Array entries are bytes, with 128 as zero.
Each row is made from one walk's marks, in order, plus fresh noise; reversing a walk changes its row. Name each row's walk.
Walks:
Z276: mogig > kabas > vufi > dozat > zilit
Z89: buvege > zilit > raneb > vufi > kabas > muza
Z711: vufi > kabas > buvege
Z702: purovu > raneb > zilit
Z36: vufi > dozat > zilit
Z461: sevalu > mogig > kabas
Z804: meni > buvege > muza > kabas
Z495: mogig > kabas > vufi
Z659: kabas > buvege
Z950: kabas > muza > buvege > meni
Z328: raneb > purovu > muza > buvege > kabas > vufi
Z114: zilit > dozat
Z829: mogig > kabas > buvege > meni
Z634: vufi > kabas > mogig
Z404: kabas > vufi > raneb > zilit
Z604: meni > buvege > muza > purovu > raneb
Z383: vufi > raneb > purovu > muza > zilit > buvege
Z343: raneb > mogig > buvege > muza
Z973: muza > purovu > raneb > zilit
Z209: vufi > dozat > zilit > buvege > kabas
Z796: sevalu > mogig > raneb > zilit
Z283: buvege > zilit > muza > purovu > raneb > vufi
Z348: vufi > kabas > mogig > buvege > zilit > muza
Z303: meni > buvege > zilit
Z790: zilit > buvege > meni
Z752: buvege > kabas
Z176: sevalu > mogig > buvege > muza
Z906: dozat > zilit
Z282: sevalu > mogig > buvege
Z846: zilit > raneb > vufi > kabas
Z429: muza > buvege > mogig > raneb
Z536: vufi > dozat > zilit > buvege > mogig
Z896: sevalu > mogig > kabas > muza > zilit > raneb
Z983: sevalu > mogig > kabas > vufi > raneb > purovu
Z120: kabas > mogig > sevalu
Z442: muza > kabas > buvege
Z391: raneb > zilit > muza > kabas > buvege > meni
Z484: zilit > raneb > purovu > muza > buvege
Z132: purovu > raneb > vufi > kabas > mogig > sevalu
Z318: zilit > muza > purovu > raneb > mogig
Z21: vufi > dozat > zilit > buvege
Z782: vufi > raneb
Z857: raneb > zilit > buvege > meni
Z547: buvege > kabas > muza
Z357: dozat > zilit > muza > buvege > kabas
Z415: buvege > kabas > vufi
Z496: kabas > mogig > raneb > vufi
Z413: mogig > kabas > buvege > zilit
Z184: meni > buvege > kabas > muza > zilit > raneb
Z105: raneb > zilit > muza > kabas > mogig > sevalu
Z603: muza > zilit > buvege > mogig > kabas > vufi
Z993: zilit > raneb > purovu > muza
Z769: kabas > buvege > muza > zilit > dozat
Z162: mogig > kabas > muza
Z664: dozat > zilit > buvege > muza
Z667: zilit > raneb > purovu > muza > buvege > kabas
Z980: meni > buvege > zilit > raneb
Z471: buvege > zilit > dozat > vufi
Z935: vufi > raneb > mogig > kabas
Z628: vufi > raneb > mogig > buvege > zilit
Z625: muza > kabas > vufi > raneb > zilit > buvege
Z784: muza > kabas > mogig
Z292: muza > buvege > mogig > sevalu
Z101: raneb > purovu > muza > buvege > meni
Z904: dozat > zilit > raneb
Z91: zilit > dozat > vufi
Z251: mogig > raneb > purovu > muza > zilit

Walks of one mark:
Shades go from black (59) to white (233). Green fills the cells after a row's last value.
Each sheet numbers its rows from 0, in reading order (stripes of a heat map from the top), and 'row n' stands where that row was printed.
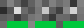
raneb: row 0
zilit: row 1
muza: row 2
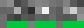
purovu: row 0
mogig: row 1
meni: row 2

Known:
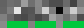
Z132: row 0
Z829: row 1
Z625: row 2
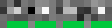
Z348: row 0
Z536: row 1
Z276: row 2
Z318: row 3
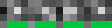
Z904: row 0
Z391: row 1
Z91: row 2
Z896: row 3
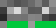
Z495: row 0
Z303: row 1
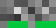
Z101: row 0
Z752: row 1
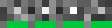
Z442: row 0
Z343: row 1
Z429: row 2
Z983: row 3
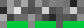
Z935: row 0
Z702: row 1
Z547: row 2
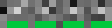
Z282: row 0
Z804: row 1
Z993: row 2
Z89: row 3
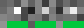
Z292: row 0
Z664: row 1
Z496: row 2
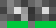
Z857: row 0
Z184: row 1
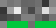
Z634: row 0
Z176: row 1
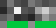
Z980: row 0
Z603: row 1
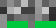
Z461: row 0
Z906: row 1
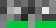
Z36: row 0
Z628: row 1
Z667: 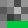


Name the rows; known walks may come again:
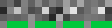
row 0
Z383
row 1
Z973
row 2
Z935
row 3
Z120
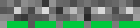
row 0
Z303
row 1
Z162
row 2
Z711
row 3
Z495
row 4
Z790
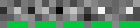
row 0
Z659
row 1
Z209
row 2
Z21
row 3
Z784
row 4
Z132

